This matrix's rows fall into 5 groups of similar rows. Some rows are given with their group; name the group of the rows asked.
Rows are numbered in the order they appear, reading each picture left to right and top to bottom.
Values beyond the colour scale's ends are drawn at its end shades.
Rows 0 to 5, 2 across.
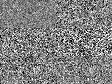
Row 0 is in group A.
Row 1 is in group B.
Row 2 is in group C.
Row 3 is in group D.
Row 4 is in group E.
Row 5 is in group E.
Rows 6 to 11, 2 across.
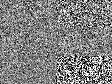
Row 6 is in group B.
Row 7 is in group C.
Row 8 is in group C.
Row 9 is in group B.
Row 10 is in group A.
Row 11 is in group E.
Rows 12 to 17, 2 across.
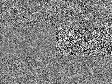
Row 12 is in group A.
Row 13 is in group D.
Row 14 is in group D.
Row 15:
A
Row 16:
B
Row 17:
B
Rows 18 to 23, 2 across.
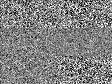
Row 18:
D
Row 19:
D
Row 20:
B
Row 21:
E
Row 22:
D
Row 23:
D
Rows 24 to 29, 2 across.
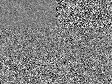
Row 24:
D
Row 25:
C
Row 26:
C
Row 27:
D
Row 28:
D
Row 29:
C
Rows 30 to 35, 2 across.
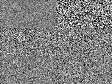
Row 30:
A
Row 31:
C
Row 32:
D
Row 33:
A
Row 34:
A
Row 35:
B
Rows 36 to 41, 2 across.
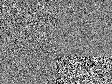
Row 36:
A
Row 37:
A
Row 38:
C
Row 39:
B
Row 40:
C
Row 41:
B
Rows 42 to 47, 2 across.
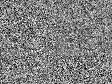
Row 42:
C
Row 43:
B
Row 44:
E
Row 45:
E
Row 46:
B
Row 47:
A
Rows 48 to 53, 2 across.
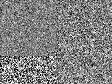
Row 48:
C
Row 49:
C
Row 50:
C
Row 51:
B
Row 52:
C
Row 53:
B
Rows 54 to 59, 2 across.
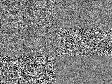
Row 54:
E
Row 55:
E
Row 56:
E
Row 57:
D
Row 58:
E
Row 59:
C
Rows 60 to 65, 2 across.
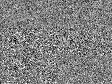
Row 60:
B
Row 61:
E
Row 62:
D
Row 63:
C
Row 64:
D
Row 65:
C
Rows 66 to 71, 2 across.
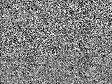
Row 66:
B
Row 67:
D
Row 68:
D
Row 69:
E
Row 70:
E
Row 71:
E
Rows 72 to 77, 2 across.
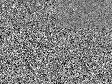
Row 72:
A
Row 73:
A
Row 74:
C
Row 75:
C
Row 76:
B
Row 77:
B
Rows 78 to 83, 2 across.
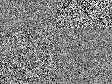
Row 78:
D
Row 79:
B
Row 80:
B
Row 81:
A
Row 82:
A
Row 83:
A
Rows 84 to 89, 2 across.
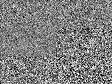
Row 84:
A
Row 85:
C
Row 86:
B
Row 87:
E
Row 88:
D
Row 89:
C
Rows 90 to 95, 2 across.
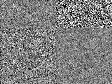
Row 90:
A
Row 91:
C
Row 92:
E
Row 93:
E
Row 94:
A
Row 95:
A
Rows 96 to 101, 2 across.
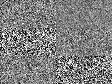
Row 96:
C
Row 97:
E
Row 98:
A
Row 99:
D
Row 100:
B
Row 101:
A
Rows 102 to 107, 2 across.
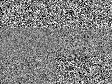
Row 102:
C
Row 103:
D
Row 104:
C
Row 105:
B
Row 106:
B
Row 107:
E
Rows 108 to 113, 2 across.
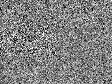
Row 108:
C
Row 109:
B
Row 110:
A
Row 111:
A
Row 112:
B
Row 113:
C
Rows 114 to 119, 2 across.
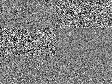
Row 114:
A
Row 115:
D
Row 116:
A
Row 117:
A
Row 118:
C
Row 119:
C
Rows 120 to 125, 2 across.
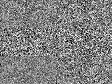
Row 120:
D
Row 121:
B
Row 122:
B
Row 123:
D
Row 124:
C
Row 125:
E
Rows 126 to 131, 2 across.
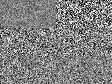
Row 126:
B
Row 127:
D
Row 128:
C
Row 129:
D
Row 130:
A
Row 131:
C
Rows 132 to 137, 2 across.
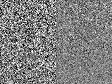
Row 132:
C
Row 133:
D
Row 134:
E
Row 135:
A
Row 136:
A
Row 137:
B
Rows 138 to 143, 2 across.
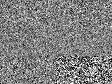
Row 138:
B
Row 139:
D
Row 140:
E
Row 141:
B
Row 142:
A
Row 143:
E
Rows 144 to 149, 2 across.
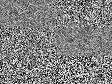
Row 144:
D
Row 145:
E
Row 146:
C
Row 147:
E
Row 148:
A
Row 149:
B
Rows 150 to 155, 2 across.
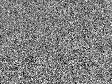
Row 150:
D
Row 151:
C
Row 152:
C
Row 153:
B
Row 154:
E
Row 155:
B
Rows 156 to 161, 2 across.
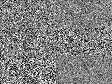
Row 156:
C
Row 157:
D
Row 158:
E
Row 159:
A
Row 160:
D
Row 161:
B
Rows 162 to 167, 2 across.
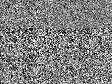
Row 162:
B
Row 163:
C
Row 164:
E
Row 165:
E
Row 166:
E
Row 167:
D
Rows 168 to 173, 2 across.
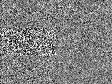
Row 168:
A
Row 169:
A
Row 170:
D
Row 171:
C
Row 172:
A
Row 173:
A
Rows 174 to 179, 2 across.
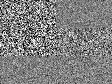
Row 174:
C
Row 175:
A
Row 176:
E
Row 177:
A
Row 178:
A
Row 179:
B
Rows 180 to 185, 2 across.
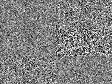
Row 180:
D
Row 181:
D
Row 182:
B
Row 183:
B
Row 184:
D
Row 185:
C
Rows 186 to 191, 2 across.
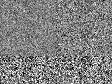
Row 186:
D
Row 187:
A
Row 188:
B
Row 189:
B
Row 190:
E
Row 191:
E
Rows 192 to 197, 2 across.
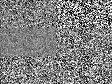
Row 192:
E
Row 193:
D
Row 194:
E
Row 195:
D
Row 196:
B
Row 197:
E
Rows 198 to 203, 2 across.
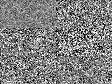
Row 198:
D
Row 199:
C
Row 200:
E
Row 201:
B
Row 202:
D
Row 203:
D
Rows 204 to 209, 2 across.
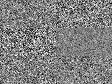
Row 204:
D
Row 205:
B
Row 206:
E
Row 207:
A
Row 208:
D
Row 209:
E
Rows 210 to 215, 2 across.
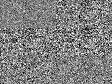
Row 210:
D
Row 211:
E
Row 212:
E
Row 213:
E
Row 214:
A
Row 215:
C
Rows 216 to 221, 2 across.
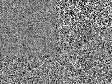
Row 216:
A
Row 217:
D
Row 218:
E
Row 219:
A
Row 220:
A
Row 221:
D
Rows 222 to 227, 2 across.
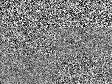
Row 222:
C
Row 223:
D
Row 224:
D
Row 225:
D
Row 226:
D
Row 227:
B
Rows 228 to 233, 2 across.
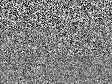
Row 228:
D
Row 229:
B
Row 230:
C
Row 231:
C
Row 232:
E
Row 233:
E
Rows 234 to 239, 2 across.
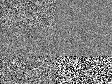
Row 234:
B
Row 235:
D
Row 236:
B
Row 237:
D
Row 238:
A
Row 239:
D
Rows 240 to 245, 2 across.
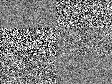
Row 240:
E
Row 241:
C
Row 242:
A
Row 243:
D
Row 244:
D
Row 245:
A
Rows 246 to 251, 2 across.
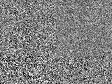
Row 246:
D
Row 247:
E
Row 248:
D
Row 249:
C
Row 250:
E
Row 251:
A
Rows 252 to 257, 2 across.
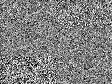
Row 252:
A
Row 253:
C
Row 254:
B
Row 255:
C
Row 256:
B
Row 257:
A
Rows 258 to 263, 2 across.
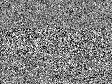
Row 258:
C
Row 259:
A
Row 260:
B
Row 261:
C
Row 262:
D
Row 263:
A
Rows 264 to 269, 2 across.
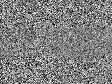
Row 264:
A
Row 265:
A
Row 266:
E
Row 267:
A
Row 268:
B
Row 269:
A
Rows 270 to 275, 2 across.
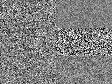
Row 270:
A
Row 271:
C
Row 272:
E
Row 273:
A
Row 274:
D
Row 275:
B
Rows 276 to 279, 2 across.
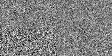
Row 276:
D
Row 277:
B
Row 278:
A
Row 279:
D
